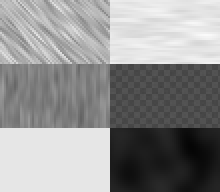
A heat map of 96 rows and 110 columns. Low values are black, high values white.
The table splits into 3 rows of 2 panels. Panel 1,1: high, slanting down to the right. Panel 1,2: very high, streaked across, faint in contrast. Panel 2,1: middling, streaked downward, faint in contrast. Panel 2,2: low, checkered, faint in contrast. Panel 3,1: very high, flat. Panel 3,2: very low, smooth, faint in contrast.
